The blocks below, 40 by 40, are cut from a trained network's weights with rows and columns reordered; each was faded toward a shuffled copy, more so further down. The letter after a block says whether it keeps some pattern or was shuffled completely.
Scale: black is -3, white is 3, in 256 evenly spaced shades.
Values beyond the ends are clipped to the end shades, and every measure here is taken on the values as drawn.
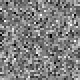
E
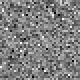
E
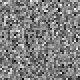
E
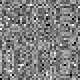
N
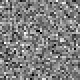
E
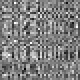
N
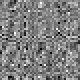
N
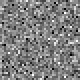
E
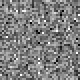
E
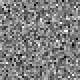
E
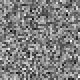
E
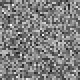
E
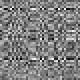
N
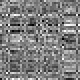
N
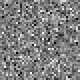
E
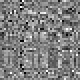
N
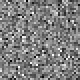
E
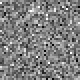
E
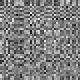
N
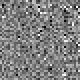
N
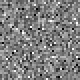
E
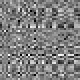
N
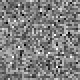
E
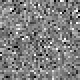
E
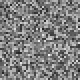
E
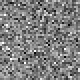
E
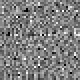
N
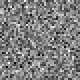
E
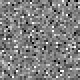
E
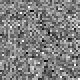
E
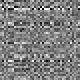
N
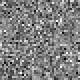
E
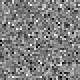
E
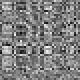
N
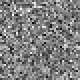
E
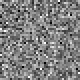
E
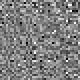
N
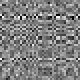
N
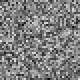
E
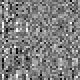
N
